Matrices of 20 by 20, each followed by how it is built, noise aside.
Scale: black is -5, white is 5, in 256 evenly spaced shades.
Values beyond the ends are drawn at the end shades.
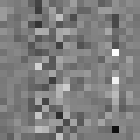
uneven columns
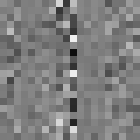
uneven columns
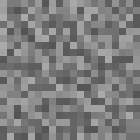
noise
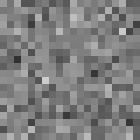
noise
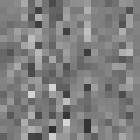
uneven columns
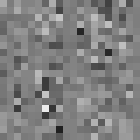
uneven columns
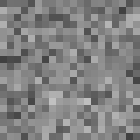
noise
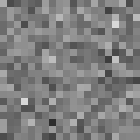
noise
